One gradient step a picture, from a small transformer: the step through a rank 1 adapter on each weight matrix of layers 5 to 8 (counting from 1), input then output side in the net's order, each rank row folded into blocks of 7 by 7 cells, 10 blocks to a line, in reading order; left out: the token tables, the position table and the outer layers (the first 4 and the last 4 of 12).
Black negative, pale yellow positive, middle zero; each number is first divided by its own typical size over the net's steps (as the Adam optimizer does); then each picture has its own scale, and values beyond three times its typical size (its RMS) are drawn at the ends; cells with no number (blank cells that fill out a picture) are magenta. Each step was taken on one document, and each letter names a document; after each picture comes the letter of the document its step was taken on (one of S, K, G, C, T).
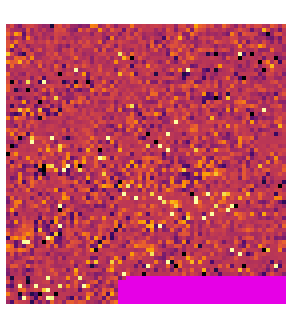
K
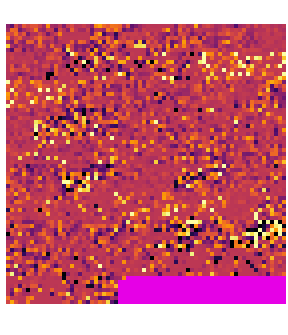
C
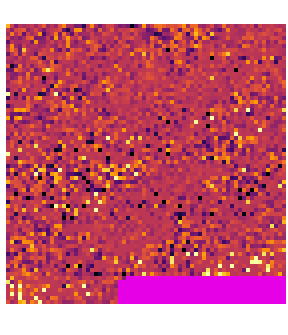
K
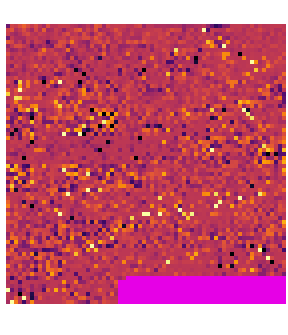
K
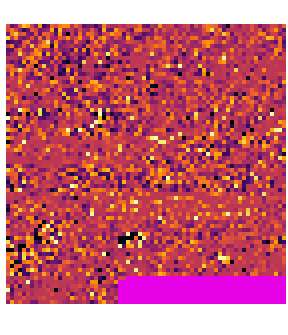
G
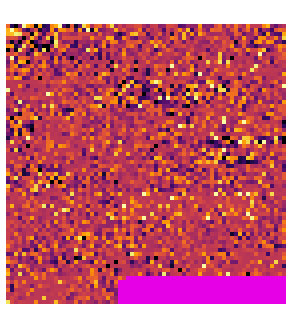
G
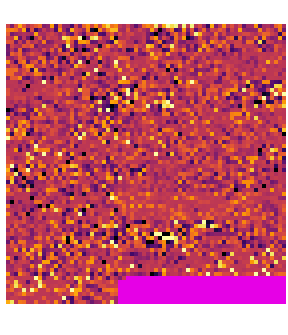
G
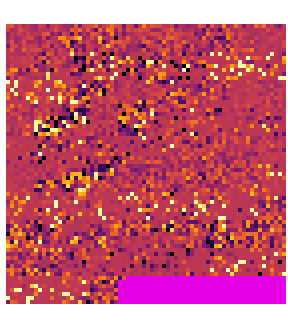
C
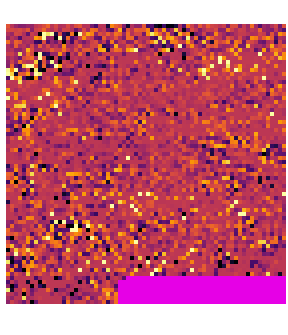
G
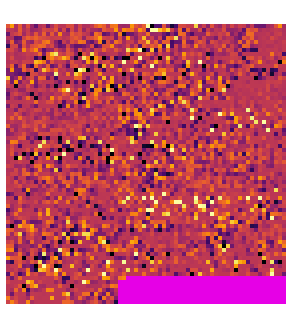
C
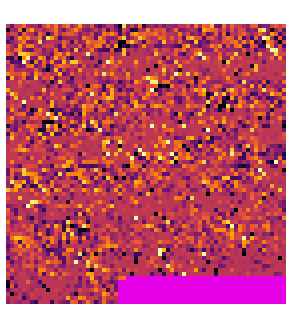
G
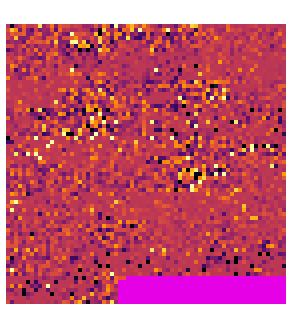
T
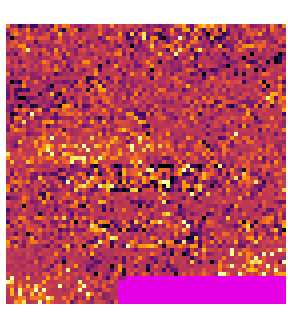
K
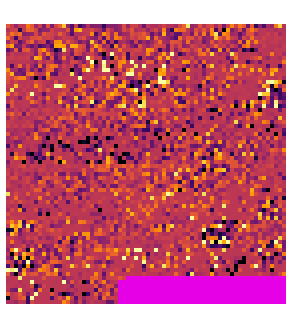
C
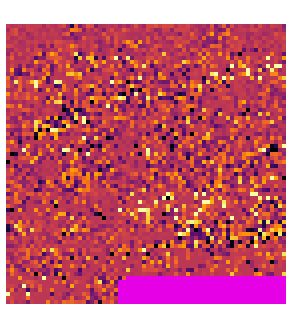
C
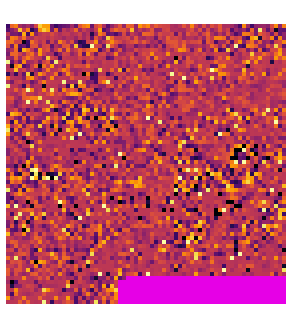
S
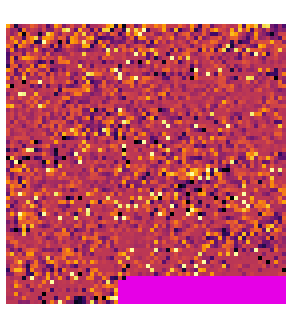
S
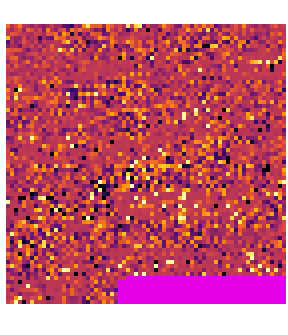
K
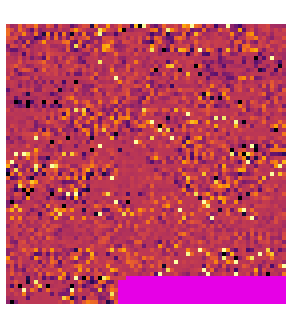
T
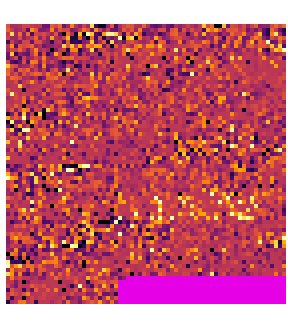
G
